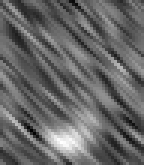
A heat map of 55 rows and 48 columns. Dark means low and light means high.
Ninth with the highest average: bottom middle. Bumps: one, in the bottom middle. Lone odd cells: none. Grain: diagonal, down to the right. Average level on the scale: 40%.
